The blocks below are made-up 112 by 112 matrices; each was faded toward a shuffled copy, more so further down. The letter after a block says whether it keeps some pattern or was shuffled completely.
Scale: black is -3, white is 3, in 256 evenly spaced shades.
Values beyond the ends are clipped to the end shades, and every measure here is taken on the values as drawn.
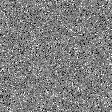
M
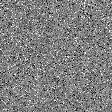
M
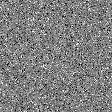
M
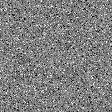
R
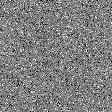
R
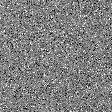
R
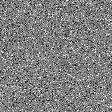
R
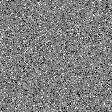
R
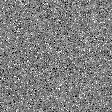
R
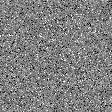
M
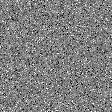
M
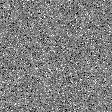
M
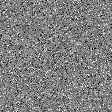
M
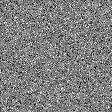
M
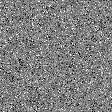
R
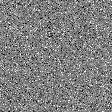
R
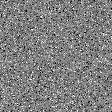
M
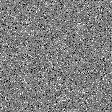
M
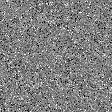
R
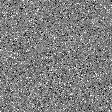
M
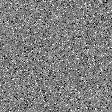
R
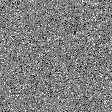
M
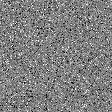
M
